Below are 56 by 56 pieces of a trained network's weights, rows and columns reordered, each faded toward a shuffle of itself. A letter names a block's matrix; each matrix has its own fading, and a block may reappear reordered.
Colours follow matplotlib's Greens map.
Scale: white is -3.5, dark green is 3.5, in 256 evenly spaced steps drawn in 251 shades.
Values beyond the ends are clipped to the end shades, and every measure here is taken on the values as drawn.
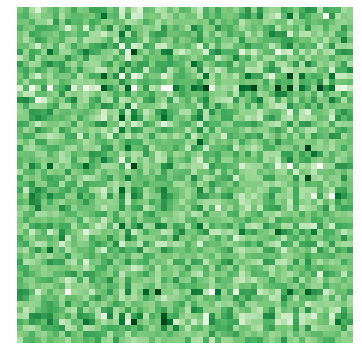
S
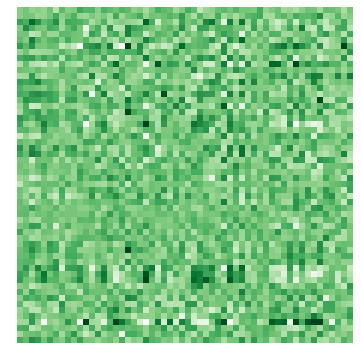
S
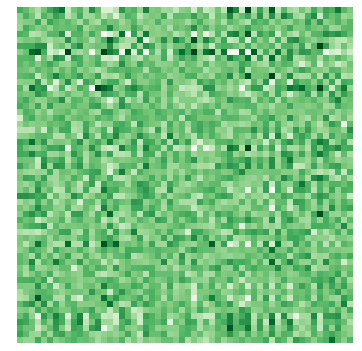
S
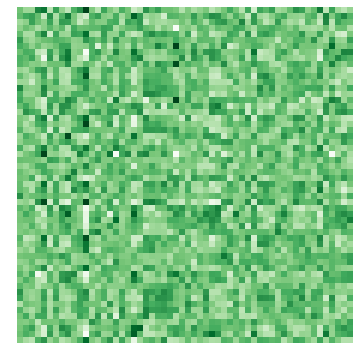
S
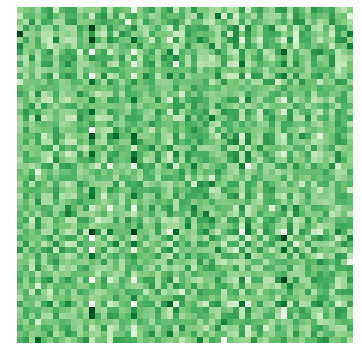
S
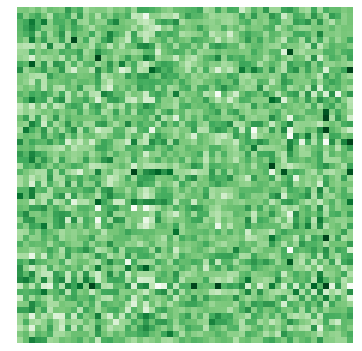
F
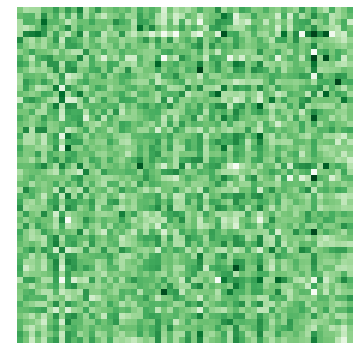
F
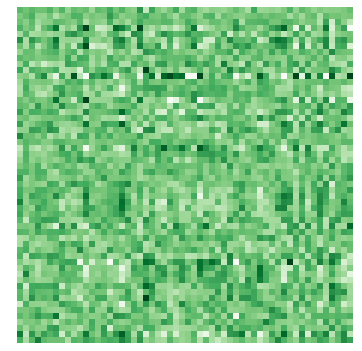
S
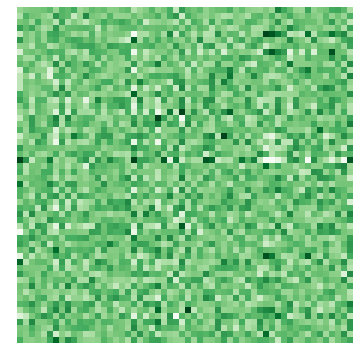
F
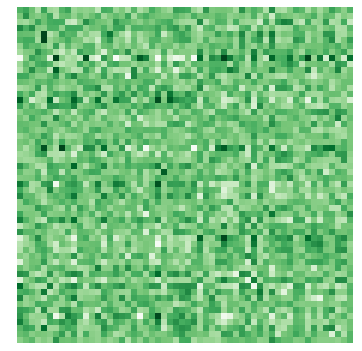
S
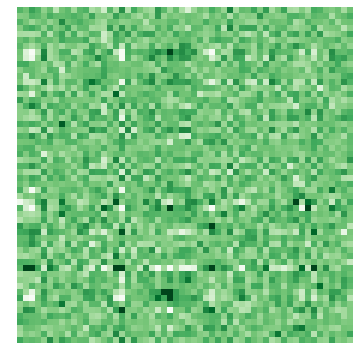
S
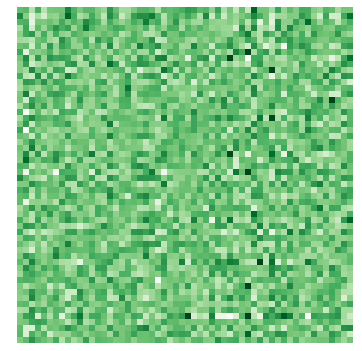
F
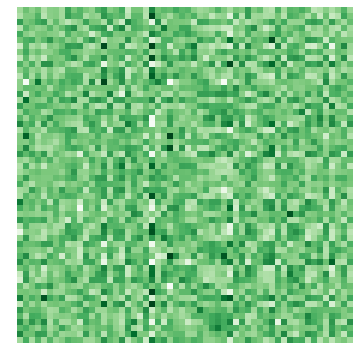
S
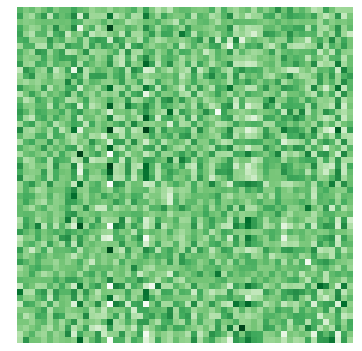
S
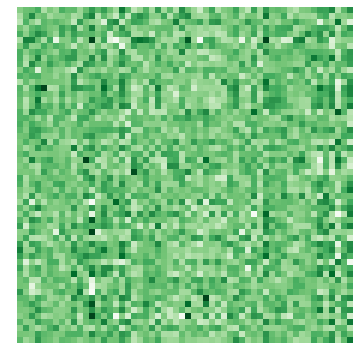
F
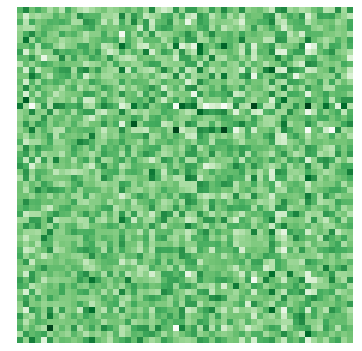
F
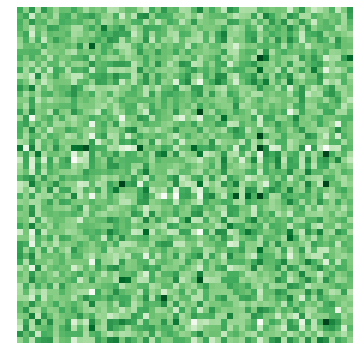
F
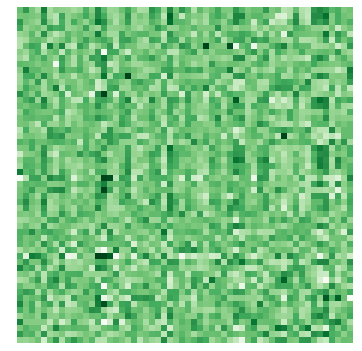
F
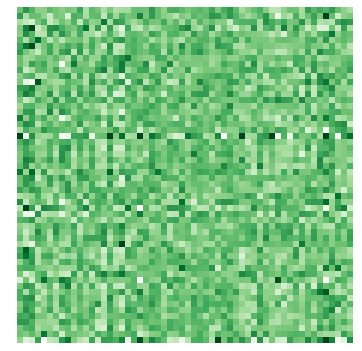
F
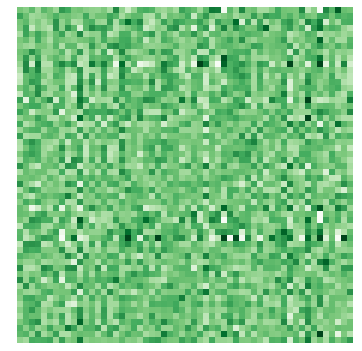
F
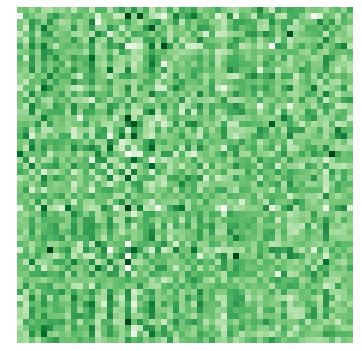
F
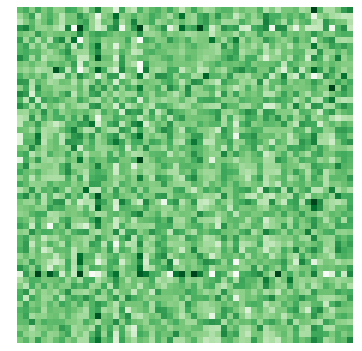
F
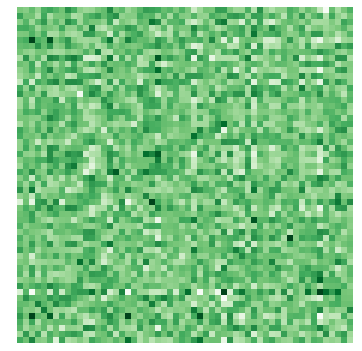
F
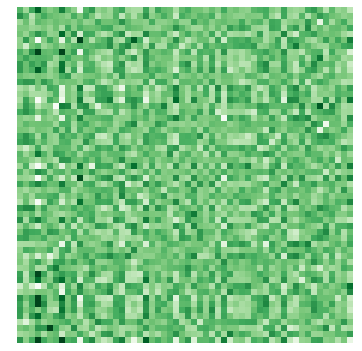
S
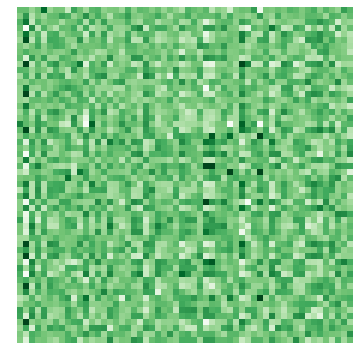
S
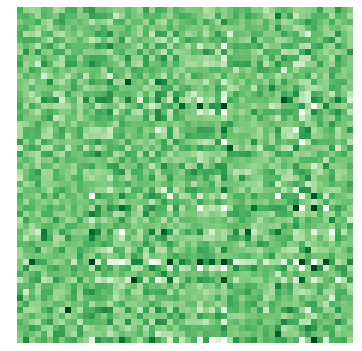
S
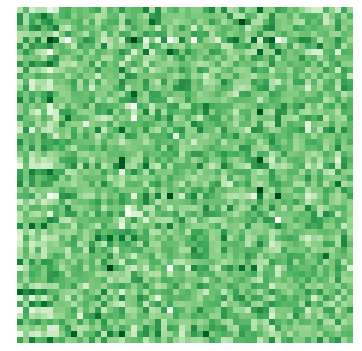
F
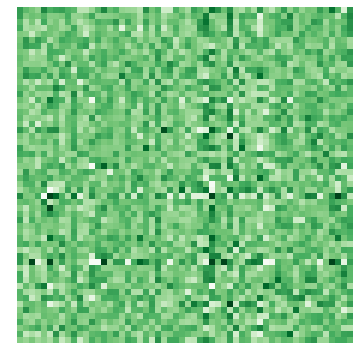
F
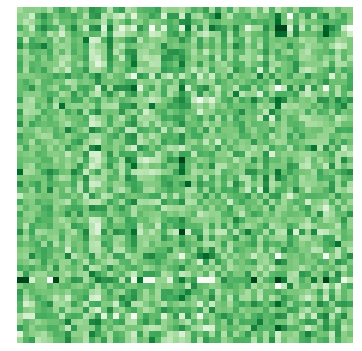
F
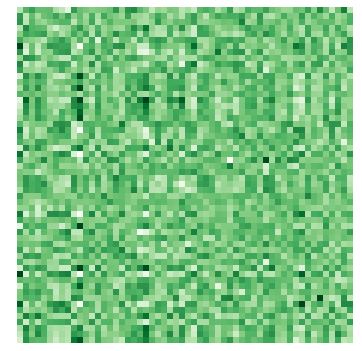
S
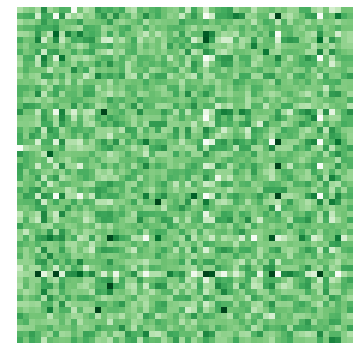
S
